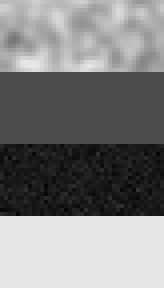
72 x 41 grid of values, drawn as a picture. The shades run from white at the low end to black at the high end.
It is made of 4 by 1 panels. Panel 1,1: low, blotchy. Panel 2,1: high, flat. Panel 3,1: very high, fine-grained, faint in contrast. Panel 4,1: very low, flat.
